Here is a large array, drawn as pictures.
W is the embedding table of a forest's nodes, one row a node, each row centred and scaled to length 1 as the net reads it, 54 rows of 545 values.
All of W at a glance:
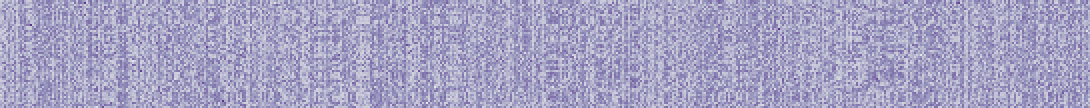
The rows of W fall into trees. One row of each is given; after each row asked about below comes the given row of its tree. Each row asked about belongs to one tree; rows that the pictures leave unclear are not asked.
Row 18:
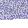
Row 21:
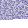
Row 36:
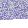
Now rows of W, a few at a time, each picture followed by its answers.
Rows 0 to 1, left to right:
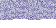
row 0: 21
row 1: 21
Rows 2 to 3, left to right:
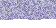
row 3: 21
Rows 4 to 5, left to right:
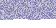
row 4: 18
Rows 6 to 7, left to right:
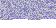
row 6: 36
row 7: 21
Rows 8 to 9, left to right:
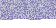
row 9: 36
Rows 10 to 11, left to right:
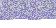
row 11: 36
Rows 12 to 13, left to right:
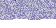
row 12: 18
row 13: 21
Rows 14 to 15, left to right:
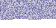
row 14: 21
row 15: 18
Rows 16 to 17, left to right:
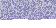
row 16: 36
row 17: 21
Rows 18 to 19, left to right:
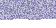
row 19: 18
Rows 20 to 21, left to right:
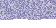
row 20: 18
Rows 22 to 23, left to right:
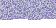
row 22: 36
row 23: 36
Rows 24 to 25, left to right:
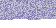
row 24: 21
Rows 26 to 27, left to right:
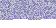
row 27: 21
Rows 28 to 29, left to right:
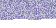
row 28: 21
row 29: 18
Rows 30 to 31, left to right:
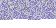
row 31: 36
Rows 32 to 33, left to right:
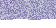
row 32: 18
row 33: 36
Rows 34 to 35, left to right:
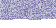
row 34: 36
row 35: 18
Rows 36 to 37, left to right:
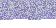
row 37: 36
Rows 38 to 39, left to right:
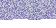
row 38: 36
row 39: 36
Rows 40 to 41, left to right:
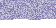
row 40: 18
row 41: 36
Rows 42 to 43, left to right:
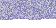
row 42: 36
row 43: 18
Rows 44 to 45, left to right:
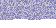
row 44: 21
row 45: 21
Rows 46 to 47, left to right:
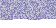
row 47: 36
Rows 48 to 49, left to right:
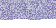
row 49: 36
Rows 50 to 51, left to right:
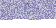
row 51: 18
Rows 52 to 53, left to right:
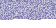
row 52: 21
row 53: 36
